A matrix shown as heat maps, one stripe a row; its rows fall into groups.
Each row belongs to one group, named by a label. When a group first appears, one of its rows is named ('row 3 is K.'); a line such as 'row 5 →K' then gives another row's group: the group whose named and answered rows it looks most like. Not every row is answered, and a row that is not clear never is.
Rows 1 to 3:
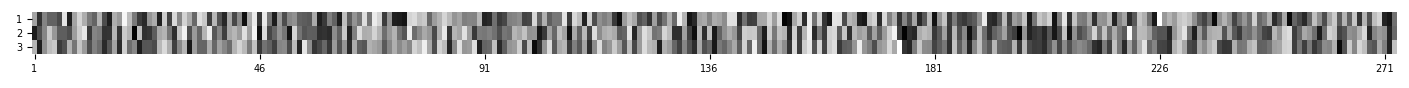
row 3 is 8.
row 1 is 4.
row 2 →8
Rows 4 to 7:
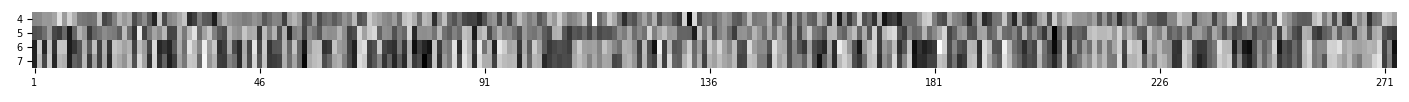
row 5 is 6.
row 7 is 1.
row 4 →8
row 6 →1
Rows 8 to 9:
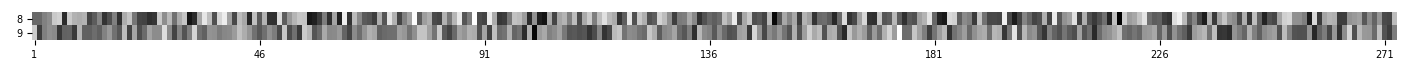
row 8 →8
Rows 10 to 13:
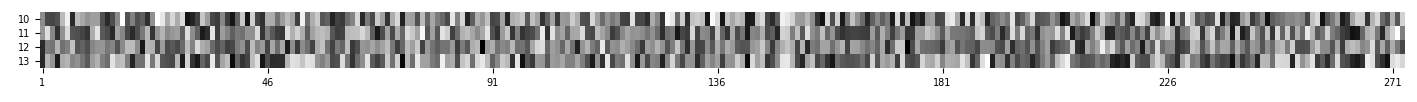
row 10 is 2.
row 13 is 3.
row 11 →3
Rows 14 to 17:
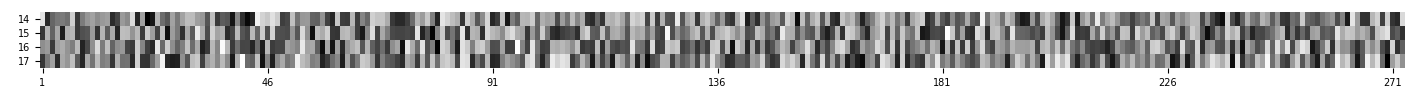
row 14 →4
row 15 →1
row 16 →3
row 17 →3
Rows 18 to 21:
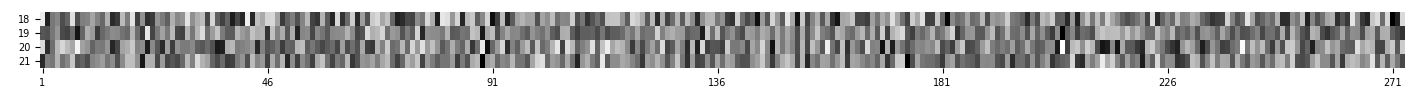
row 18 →4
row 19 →6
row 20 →8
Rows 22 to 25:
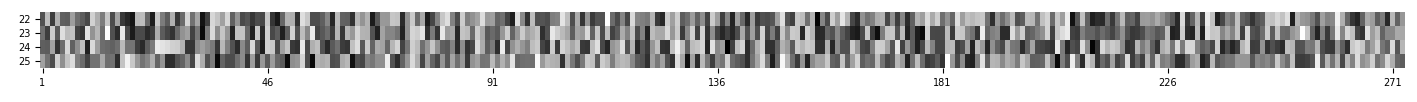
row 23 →3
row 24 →2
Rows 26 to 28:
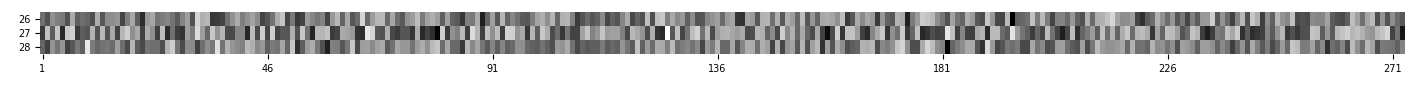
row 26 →6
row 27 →1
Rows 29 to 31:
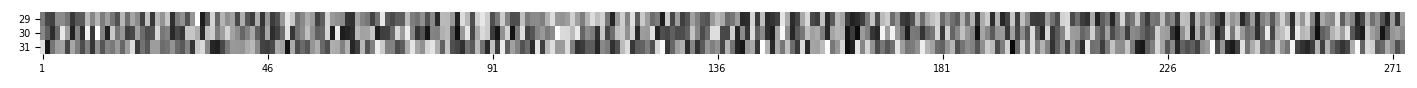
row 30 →3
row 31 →6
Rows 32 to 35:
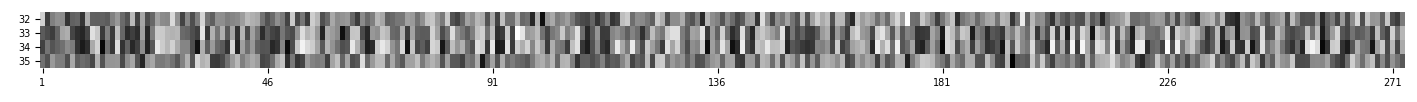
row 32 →6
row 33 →2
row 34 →2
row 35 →6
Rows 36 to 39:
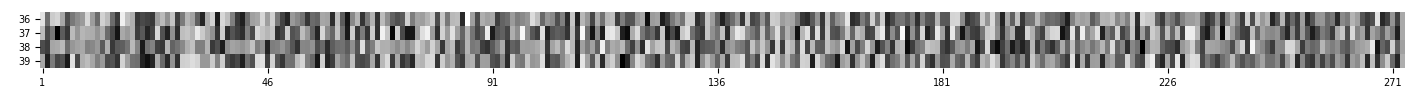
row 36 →4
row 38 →8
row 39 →4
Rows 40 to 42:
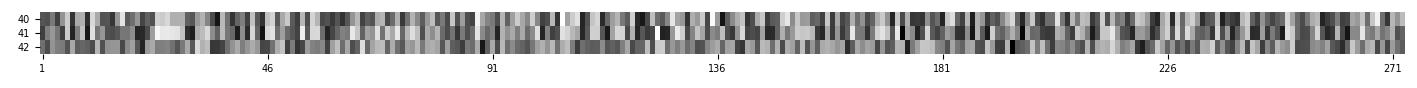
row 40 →2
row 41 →2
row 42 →6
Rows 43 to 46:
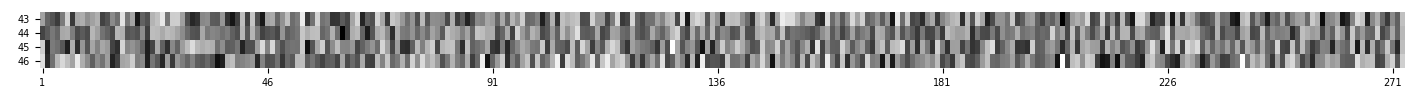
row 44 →2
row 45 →4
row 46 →8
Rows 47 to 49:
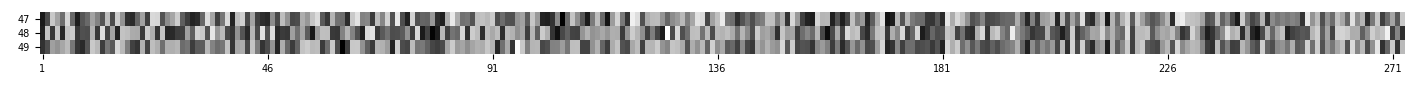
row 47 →2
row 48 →1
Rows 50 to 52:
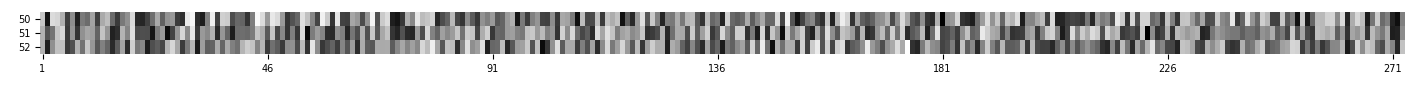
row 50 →4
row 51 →4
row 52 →8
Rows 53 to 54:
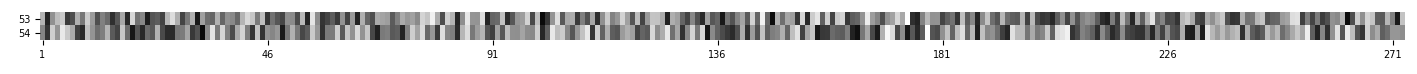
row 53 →8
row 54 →3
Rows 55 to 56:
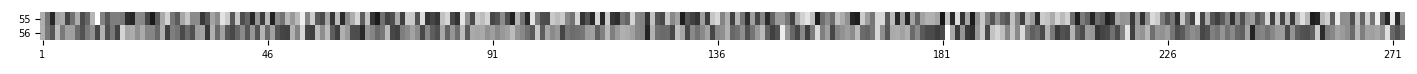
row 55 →3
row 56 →1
